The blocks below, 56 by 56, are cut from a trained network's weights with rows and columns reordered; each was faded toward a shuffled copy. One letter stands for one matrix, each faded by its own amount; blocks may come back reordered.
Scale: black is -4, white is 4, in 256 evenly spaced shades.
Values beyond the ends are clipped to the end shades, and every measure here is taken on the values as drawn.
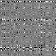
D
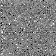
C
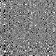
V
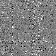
C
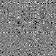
V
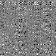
V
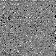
C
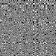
V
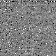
C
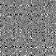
V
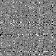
V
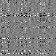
D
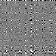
D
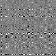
D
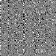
V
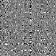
V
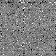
C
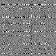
D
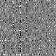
V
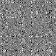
V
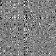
V
